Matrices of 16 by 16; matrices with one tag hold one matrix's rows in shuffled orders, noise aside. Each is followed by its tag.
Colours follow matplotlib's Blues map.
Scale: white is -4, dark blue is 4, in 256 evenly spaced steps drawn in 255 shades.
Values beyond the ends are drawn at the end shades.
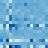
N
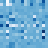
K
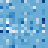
K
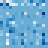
K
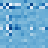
N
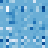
K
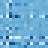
N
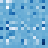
K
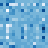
K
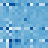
N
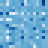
K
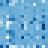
K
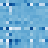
N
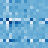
N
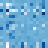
K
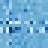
N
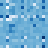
K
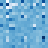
K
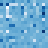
K
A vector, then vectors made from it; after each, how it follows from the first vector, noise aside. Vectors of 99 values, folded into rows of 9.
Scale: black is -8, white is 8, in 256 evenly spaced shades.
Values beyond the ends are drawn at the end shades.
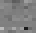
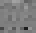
sign-scrambled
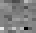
scaled up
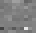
negated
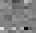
scaled up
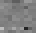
copied
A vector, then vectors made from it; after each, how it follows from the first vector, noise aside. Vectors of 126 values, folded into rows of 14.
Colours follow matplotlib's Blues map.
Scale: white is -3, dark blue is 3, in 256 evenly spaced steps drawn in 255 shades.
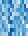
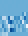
partly zeroed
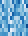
negated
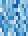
reversed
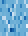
partly zeroed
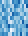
negated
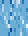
partly zeroed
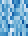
negated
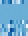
partly zeroed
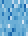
partly zeroed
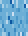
partly zeroed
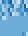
partly zeroed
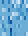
partly zeroed
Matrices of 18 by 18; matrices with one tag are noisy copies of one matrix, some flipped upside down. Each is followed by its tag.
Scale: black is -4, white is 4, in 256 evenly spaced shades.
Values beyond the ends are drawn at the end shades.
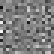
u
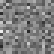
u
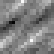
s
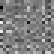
u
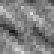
s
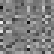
u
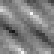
s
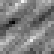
s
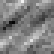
s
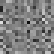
u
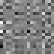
u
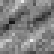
s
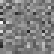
u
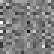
u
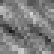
s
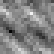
s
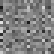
u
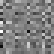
u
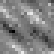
s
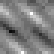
s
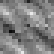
s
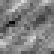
s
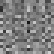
u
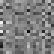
u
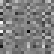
u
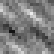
s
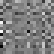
u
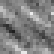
s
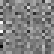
u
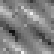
s
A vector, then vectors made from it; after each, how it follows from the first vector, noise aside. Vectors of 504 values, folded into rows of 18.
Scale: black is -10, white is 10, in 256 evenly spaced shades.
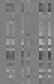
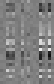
scaled up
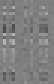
reversed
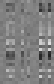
scaled up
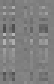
reversed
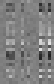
scaled up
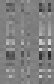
scaled up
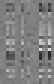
scaled up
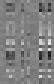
scaled up
